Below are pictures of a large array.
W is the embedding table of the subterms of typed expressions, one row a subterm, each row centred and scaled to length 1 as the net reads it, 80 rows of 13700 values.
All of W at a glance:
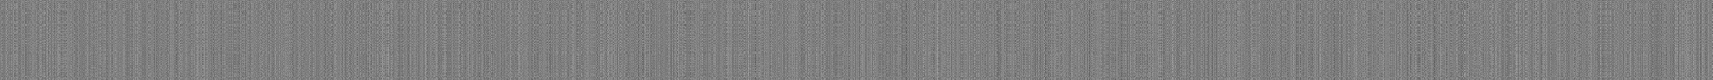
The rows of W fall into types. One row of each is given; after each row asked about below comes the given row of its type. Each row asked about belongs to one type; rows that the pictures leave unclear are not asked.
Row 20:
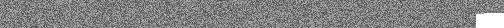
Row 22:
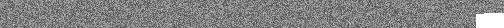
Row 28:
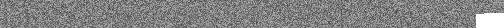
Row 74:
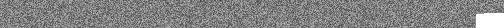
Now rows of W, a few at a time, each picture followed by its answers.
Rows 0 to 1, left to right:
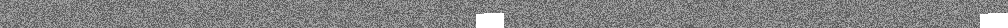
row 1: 28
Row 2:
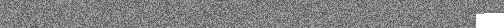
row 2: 20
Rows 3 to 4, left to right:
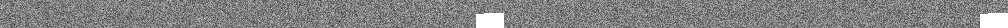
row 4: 22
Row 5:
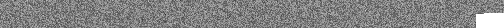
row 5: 22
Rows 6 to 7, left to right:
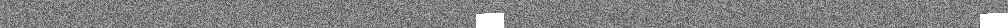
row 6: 28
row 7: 22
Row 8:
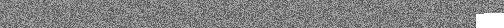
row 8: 22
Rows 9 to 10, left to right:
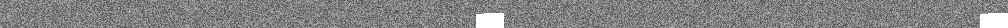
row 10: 74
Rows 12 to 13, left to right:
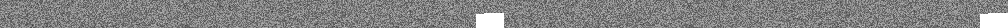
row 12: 28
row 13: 28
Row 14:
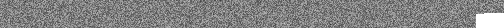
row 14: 74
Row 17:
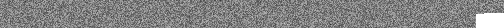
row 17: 74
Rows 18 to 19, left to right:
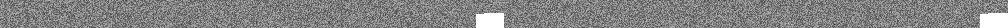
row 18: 28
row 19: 74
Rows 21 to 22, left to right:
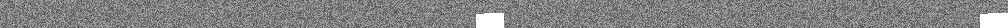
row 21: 22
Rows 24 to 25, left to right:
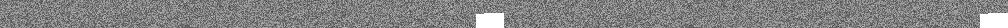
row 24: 28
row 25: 28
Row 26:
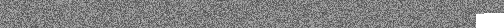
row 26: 20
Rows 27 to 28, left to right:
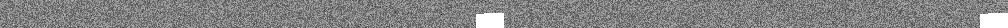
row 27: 22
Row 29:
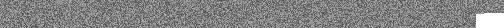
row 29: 20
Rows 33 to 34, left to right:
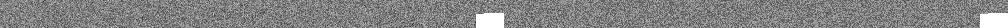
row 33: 22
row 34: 20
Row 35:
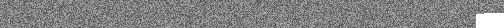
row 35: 74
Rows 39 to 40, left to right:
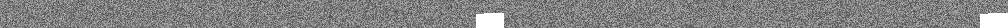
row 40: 28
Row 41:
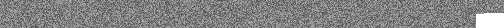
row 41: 20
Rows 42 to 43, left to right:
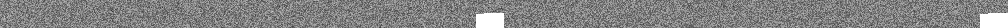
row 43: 28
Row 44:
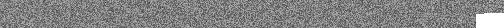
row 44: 22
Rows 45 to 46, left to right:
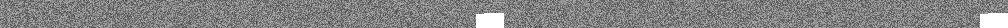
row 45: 28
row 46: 20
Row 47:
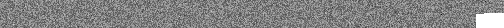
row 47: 22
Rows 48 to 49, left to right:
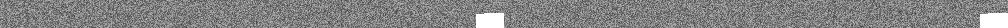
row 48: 28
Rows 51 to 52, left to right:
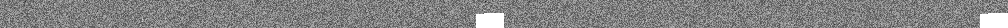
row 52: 74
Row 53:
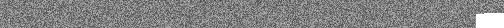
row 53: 74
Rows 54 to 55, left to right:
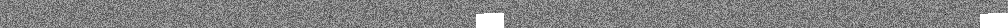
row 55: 22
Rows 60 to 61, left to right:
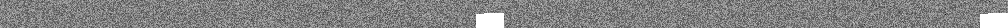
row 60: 28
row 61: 22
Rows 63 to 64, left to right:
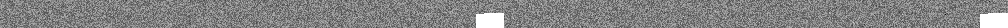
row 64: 22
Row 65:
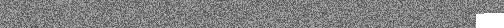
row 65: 20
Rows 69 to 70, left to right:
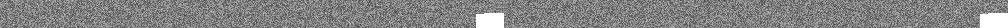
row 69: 22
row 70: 74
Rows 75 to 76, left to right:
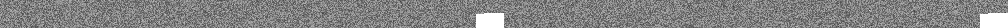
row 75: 20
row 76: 28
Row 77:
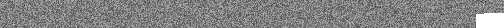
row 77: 22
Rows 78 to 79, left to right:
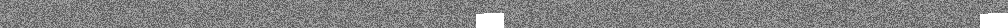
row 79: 28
